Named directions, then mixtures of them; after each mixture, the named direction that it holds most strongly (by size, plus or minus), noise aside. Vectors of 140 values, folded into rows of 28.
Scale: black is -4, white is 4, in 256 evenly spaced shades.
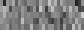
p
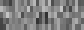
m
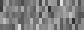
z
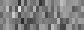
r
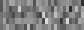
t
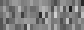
t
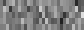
p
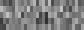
m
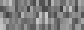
m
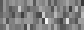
t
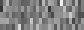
z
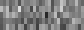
r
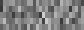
t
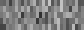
m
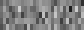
t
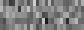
t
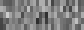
m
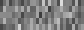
z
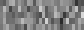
t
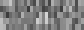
m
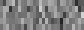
p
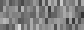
z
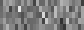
t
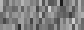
z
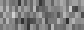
r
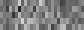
r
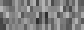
m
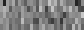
p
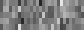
r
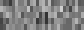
m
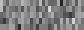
z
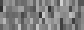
z
